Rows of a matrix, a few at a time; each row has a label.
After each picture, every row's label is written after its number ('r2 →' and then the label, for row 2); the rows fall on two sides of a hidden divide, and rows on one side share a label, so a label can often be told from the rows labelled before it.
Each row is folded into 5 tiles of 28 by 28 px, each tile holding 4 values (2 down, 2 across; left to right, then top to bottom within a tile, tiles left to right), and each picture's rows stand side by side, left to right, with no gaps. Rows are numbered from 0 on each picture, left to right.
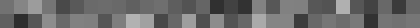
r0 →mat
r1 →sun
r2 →sun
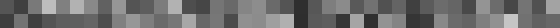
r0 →mat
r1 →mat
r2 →sun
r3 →mat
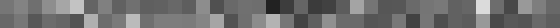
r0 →mat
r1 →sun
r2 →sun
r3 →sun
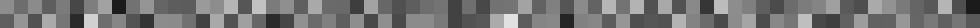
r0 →mat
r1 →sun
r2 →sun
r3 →mat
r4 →mat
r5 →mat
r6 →mat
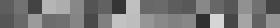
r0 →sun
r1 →sun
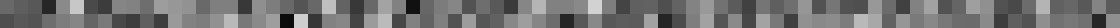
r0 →sun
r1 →mat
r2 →mat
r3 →mat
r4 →mat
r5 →sun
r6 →mat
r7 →sun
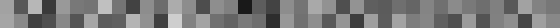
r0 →mat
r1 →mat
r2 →mat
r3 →mat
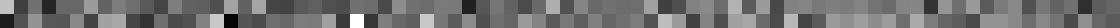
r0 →sun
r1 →sun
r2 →sun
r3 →sun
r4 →sun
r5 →mat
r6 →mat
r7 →sun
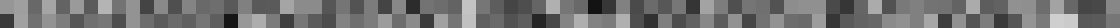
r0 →mat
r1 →sun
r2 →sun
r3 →mat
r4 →sun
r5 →sun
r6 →mat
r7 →mat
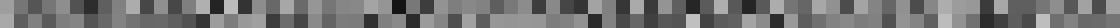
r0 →sun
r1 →sun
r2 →sun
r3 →mat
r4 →mat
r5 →mat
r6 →sun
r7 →mat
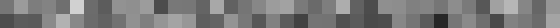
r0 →mat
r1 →mat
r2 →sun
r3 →mat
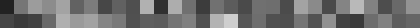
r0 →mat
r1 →mat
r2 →mat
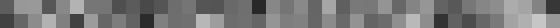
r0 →mat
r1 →mat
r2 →mat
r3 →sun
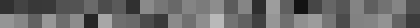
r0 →sun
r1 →mat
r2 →sun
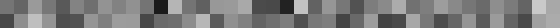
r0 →mat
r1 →mat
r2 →mat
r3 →mat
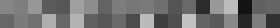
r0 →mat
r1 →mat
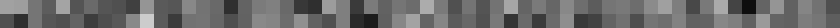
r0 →sun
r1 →sun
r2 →sun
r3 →sun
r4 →sun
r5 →sun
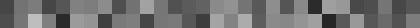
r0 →mat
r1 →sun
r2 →sun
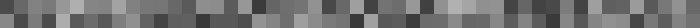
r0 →mat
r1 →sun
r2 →mat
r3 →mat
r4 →mat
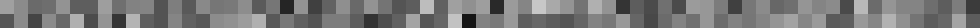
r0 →sun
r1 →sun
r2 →sun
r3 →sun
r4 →mat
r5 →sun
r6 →mat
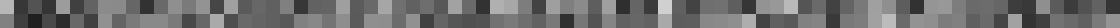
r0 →sun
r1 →sun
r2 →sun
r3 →mat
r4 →mat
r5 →sun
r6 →mat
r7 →sun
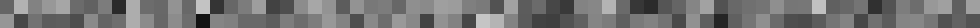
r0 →mat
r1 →sun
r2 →mat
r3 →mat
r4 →mat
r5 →sun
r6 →sun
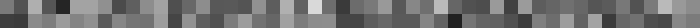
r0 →mat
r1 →sun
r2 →mat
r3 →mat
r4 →sun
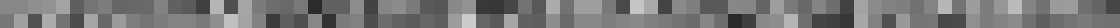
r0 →mat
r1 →mat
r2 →sun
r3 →mat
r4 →mat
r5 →mat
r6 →mat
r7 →mat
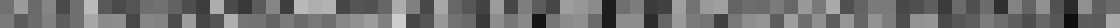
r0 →mat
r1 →mat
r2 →mat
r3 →mat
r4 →sun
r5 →mat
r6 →mat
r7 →sun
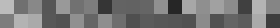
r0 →sun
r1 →sun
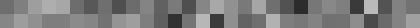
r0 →mat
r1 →mat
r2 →sun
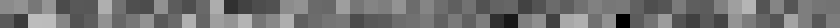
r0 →mat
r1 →mat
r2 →sun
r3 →sun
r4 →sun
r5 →mat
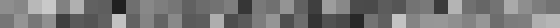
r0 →mat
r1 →sun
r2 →sun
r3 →mat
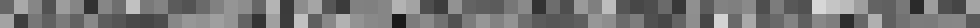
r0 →mat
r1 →mat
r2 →mat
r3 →mat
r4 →mat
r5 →mat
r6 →sun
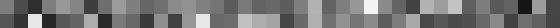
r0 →sun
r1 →mat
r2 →mat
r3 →sun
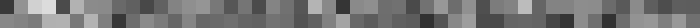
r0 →mat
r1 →mat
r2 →mat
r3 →mat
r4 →mat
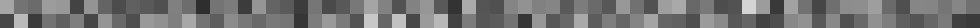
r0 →sun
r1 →mat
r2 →mat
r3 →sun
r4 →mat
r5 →sun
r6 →mat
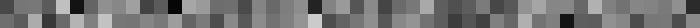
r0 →sun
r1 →sun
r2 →sun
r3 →sun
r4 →mat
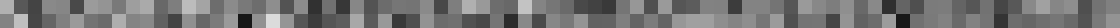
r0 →sun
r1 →mat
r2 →sun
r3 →sun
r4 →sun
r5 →sun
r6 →sun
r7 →sun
